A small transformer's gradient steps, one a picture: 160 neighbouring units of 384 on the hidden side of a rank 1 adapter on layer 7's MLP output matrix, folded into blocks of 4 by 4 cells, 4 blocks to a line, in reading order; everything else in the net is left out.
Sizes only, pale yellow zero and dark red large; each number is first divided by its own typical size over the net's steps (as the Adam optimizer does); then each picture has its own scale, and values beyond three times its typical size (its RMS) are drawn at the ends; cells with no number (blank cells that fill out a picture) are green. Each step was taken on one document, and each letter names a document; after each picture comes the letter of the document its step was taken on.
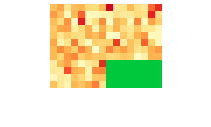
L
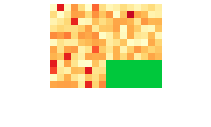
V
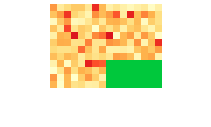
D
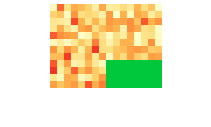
V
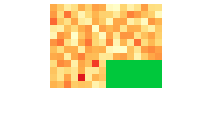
D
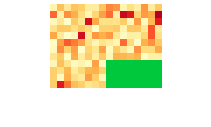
L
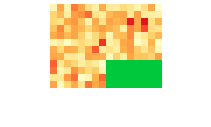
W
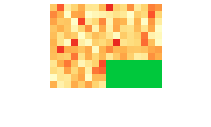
L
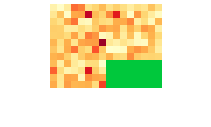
V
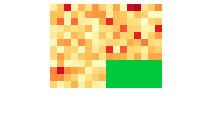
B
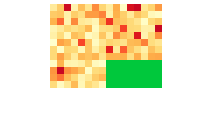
B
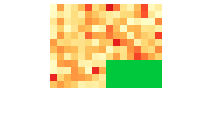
L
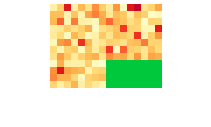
B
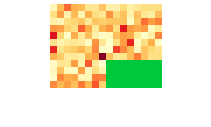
W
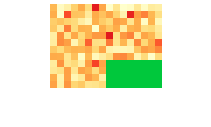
D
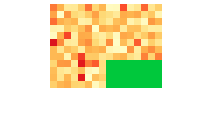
D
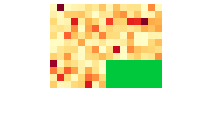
V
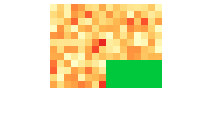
W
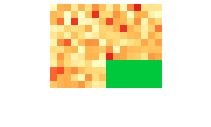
B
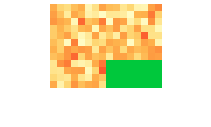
L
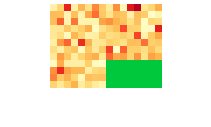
B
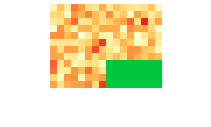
W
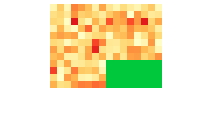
V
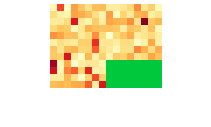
V
